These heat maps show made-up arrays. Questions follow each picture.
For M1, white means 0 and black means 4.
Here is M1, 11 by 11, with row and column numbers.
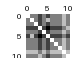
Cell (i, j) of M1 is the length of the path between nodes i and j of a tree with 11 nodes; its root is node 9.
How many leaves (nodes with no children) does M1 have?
8
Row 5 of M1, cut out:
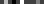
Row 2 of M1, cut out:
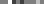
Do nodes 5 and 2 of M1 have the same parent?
no
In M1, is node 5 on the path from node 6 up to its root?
no
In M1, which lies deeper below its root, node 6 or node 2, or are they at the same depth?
the same depth
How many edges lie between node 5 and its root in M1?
2
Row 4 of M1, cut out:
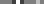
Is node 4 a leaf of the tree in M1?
yes
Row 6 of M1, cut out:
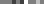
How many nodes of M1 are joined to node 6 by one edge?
1
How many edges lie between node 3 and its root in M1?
2
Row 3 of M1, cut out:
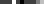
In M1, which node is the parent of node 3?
10
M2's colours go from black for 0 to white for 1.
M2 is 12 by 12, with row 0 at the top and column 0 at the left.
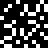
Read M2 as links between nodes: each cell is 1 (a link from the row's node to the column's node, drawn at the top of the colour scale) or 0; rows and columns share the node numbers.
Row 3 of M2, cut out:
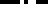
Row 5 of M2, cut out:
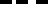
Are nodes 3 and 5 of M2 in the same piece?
yes
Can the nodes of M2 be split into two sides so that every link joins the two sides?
no
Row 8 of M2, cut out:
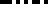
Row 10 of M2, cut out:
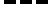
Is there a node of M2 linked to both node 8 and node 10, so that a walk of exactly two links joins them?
no
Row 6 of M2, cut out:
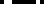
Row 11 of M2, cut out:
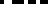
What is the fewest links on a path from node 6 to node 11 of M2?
1
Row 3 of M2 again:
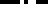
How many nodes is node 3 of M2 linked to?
3
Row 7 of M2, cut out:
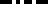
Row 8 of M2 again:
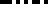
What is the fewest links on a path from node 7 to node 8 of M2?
1
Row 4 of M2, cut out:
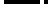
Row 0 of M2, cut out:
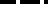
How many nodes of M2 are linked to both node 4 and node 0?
1
